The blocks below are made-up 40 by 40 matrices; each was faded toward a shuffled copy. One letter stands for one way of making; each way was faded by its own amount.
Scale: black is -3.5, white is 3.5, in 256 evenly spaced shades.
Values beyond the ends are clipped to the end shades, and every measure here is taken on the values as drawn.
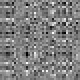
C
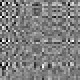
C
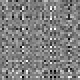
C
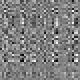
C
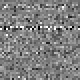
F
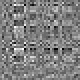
C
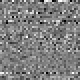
F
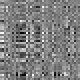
C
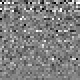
F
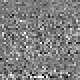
F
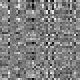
C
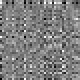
C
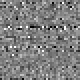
F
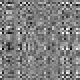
C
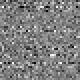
F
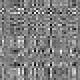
C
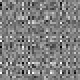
C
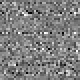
F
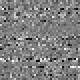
F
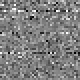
F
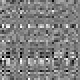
C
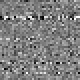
F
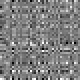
C
